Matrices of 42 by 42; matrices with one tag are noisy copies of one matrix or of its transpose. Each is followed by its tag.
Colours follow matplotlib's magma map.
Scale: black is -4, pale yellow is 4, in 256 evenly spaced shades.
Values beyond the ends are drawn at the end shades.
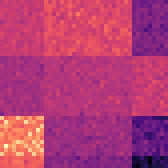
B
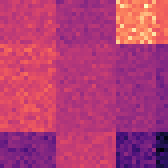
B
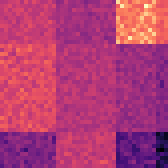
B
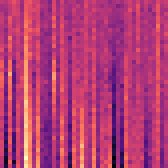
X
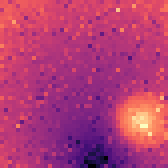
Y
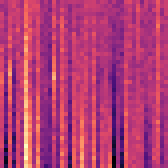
X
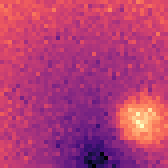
Y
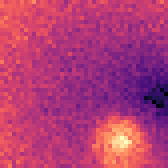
Y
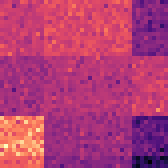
B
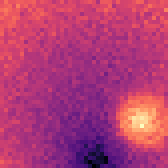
Y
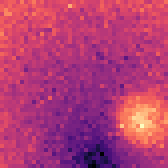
Y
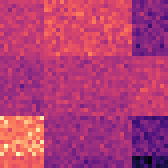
B
